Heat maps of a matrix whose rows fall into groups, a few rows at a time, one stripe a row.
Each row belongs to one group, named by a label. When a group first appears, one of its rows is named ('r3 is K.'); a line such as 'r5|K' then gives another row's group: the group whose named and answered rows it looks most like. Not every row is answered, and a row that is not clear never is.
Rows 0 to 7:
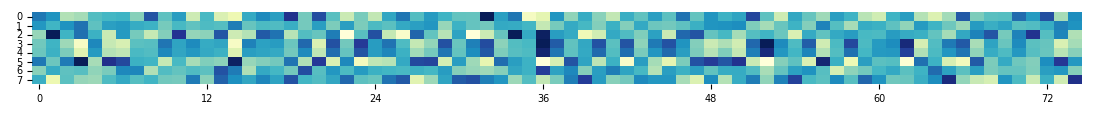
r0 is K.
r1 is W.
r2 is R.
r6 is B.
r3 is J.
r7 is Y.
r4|J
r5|W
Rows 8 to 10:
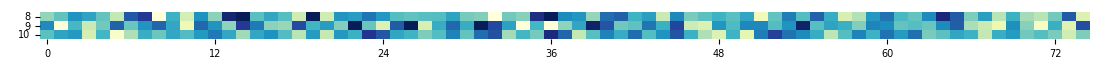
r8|B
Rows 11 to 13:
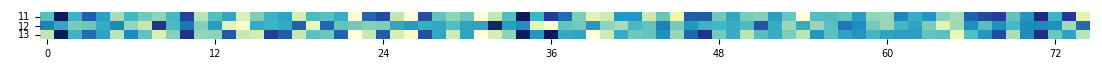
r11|R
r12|K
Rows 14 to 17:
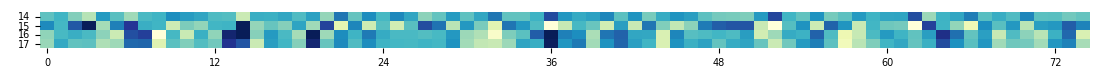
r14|J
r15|W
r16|B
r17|B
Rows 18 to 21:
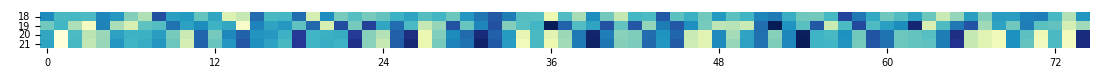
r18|K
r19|J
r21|Y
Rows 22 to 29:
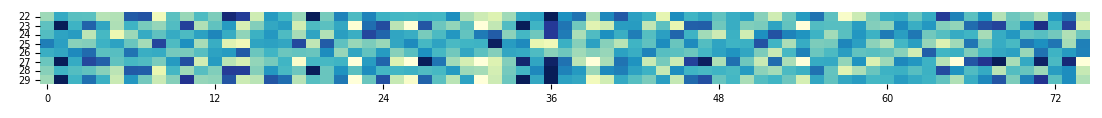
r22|B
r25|K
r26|W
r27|R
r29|R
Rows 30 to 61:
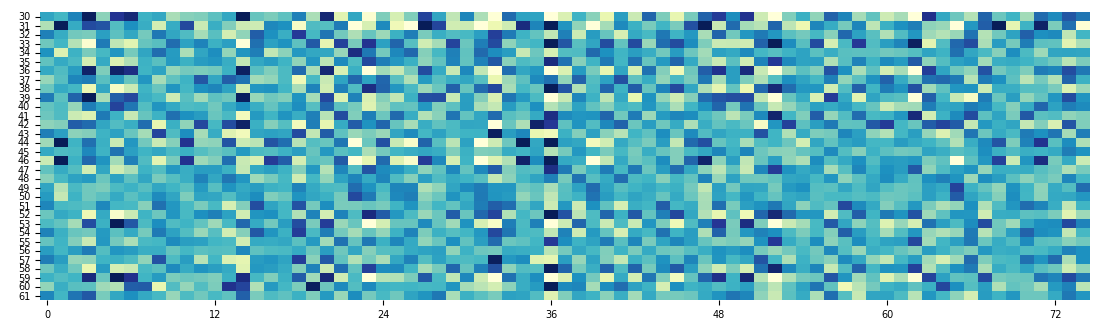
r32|K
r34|Y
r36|W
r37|B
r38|J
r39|W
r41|J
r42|B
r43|K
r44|R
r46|R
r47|J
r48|B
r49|Y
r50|Y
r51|K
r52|J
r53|W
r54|K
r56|W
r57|K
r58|J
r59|W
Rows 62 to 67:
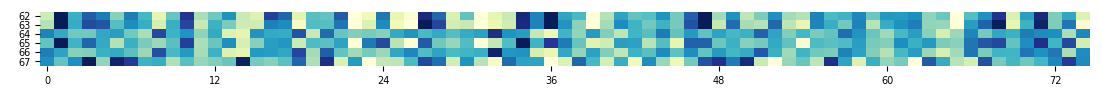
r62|R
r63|R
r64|K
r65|R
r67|W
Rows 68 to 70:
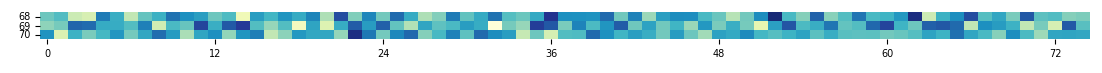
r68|J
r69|B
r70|Y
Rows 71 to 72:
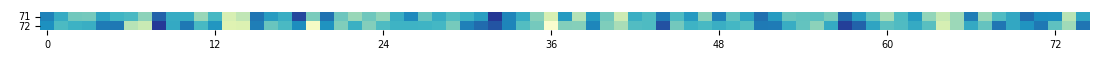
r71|K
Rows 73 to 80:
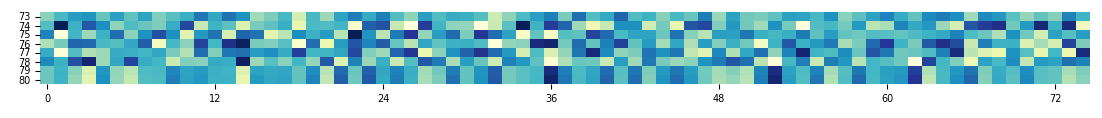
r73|B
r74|R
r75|Y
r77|Y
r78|W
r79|J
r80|J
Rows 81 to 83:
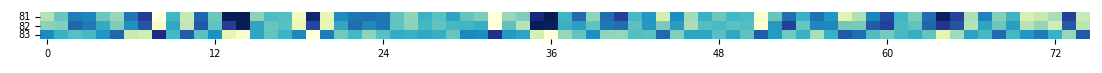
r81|B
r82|B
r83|K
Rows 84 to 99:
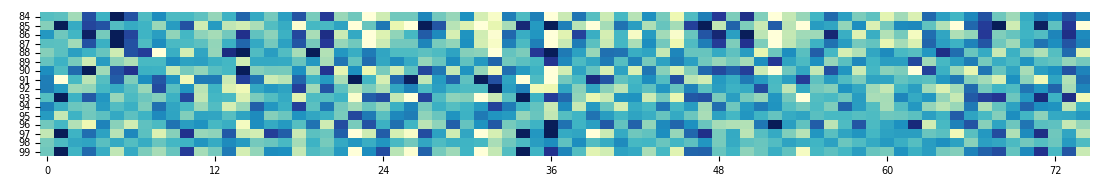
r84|W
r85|R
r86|W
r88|B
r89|J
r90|W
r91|Y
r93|R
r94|K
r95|Y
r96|J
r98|B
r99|R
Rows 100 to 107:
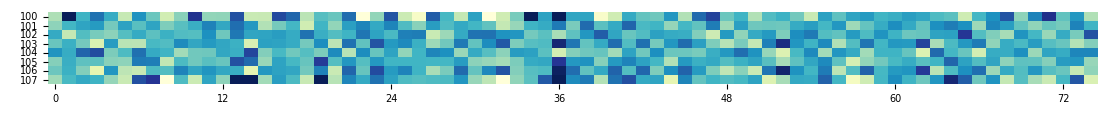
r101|B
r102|Y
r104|W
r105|B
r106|J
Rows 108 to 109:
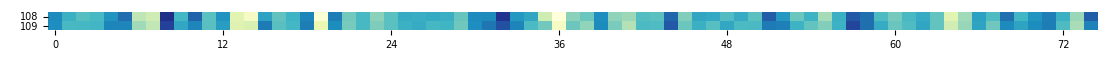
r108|K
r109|K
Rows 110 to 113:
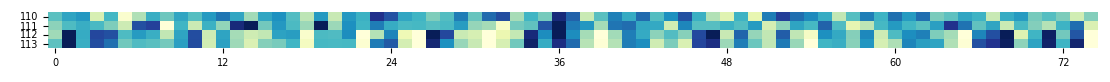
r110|J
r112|R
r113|R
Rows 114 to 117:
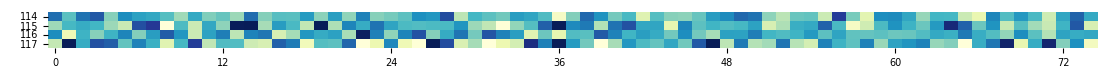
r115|B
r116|Y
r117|R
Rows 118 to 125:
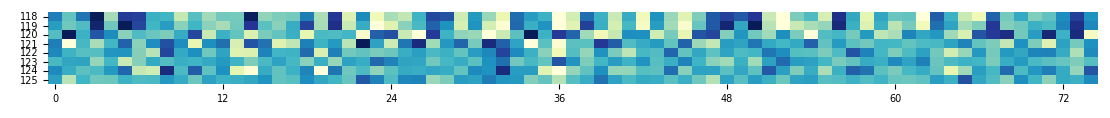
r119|W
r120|R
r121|Y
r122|K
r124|K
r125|Y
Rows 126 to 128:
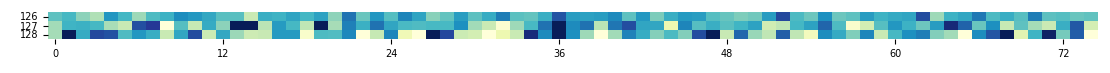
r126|J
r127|B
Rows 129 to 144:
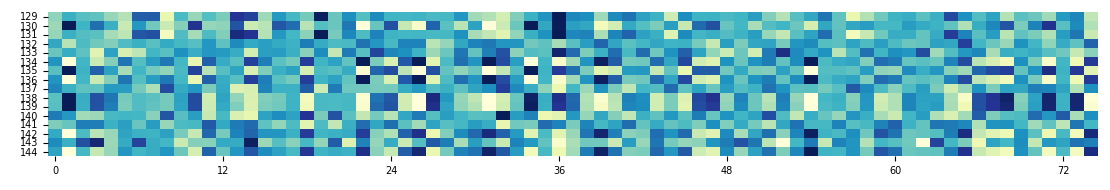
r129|B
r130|R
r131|B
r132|Y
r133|J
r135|R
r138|R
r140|K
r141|B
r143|W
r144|Y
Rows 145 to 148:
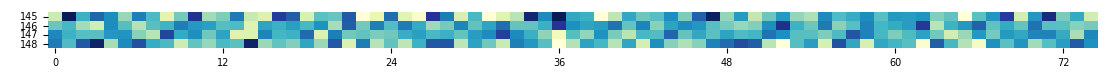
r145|R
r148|W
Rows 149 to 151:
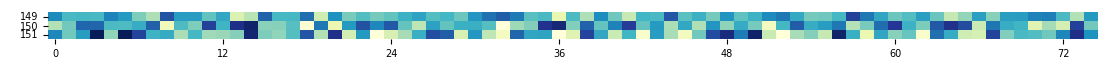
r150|B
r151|W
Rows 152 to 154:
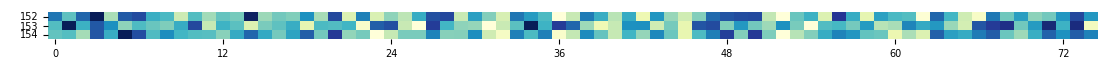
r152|W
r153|R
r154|W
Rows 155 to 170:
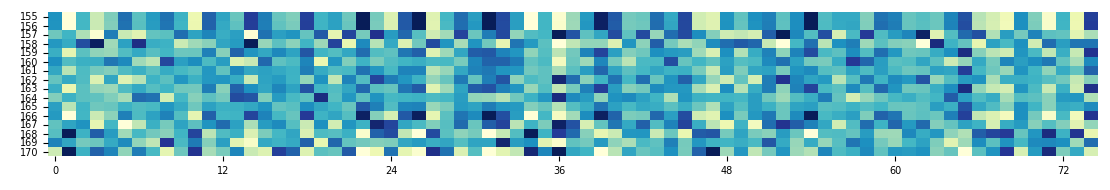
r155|Y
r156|Y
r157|J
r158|W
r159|Y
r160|K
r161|Y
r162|J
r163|Y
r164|B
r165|Y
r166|Y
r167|J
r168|R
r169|K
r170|R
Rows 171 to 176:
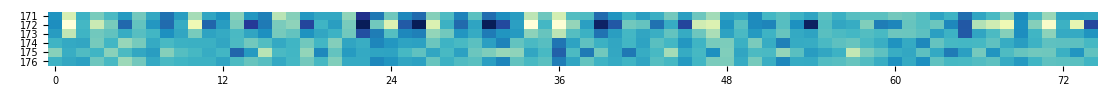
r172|Y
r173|Y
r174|J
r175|B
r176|J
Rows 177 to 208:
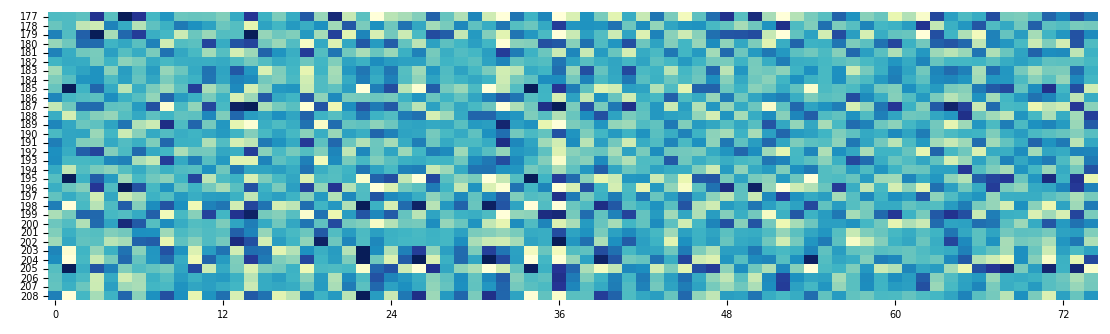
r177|W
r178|J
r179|W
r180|B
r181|K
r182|J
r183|B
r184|B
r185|R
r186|K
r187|B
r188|Y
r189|K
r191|K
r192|W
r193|K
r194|Y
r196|W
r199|B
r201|B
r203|Y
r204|Y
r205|R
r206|J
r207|J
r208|Y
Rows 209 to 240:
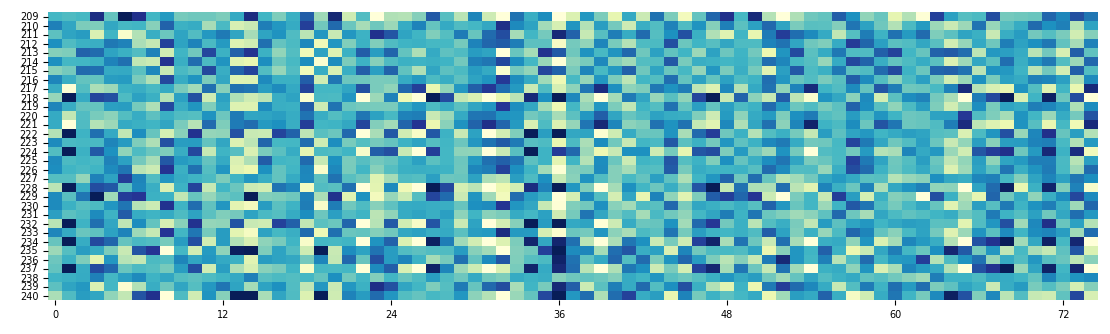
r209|W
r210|K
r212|K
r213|B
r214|K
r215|B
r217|Y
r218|R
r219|K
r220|Y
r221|Y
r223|K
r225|K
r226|K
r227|W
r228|R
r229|W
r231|W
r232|R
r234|R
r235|B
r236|J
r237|R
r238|W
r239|J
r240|B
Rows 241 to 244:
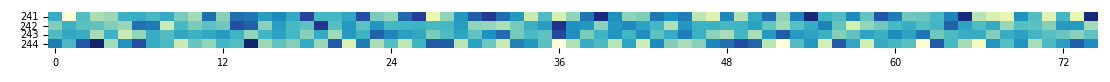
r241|Y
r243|J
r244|W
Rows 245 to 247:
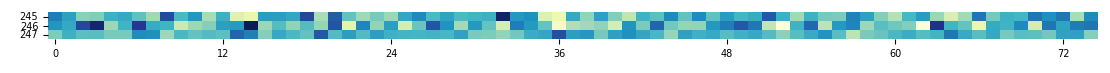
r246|W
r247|B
